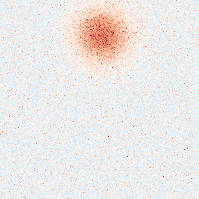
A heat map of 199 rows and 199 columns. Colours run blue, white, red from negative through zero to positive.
Stripes: none. Ninth with the highest average: top middle. Odd rows or columns: none. Histogram: skewed, a long tail of high values. Bumps: one, in the top middle. Average level on the scale: 50%.
